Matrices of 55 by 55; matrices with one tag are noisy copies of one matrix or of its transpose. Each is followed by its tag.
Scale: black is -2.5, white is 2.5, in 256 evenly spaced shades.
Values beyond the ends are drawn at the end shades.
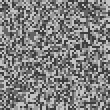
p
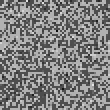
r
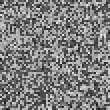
r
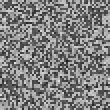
p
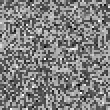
r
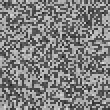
p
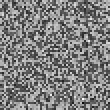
p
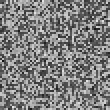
r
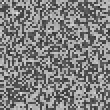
p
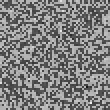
p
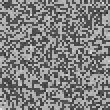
p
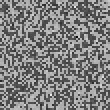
p
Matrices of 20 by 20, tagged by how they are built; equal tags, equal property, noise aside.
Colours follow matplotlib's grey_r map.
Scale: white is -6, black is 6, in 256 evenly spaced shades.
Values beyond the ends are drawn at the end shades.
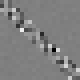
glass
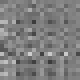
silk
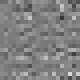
silk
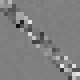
glass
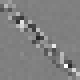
glass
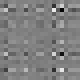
silk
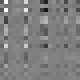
silk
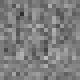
silk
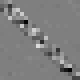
glass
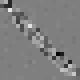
glass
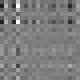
silk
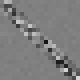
glass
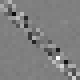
glass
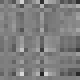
silk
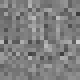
silk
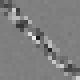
glass
